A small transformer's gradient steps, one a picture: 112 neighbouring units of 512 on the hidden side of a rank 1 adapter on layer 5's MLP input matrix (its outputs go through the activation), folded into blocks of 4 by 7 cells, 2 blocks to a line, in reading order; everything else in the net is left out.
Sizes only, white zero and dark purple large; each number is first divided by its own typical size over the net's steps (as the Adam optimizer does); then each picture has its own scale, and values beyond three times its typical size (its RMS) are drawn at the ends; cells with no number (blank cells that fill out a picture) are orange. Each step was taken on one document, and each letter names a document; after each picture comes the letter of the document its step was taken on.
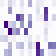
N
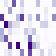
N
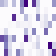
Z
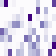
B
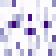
B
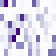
N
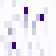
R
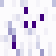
R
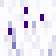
R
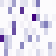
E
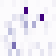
R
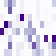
B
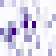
Z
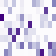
N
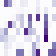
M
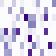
E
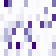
B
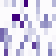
Z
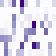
Z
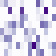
N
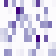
M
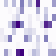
M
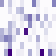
E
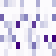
B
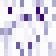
N
